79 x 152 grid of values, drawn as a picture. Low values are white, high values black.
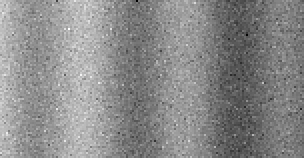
Upright stripes repeat 3 times across the table. There is an overall slope up to the right. The histogram is bell-shaped. No row or column stands out.
